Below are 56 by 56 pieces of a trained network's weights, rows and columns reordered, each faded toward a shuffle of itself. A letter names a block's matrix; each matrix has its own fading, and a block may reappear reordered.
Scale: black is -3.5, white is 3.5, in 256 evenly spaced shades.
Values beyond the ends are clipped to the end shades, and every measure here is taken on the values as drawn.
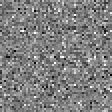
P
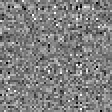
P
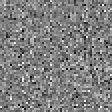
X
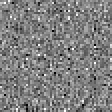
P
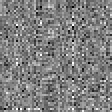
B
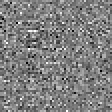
X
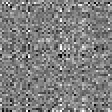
B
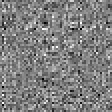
B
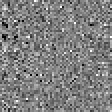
P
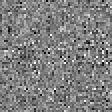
P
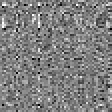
B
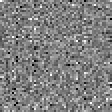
P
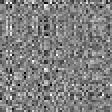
B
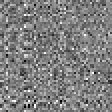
B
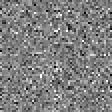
X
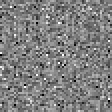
P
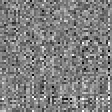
B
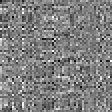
B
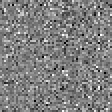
X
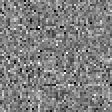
X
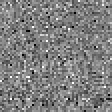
P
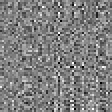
B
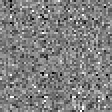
P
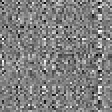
B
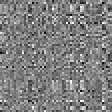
B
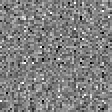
P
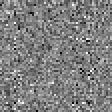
P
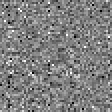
P
